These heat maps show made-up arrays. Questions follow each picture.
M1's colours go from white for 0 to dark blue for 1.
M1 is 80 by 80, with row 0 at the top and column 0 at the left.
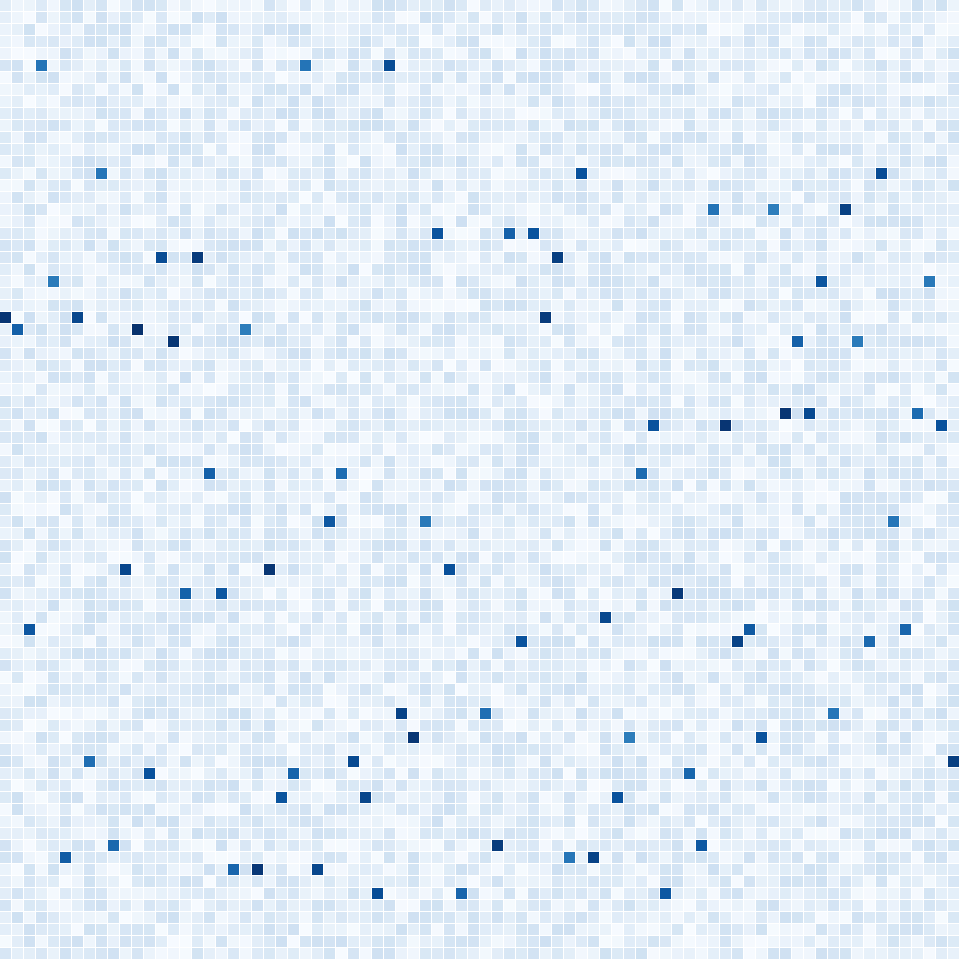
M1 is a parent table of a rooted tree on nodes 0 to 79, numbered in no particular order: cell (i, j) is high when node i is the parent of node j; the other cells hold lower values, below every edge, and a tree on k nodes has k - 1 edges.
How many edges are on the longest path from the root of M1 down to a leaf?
4
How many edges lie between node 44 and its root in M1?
4
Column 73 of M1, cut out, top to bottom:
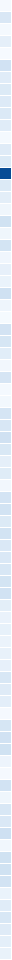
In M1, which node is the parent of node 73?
14
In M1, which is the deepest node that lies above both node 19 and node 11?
53
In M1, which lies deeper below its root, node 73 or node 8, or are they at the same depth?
the same depth
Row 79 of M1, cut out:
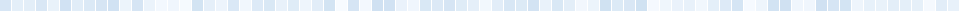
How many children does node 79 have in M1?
0
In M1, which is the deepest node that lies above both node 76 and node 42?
53
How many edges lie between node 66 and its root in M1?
2
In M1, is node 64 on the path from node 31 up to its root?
no
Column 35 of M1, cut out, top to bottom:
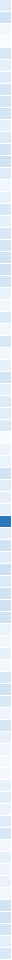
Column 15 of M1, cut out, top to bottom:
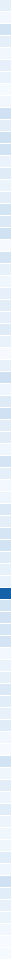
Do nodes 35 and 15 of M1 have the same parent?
no
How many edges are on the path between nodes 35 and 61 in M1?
3
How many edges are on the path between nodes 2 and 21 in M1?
5
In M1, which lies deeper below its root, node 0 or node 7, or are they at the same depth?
the same depth
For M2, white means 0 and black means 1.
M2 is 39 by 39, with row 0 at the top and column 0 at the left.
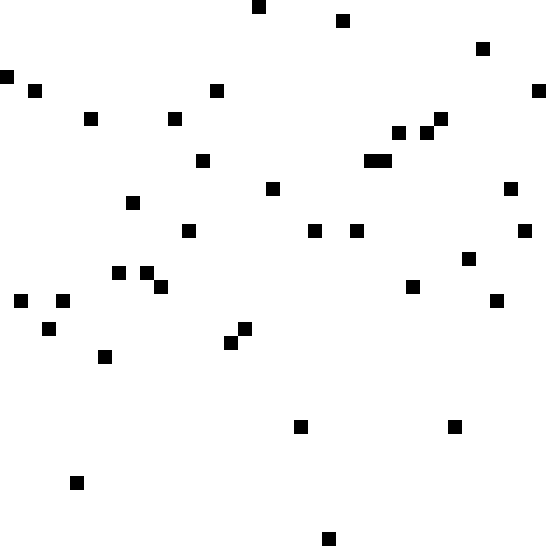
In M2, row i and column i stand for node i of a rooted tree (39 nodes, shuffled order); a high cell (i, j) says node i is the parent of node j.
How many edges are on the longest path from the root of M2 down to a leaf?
20
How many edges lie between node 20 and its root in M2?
0
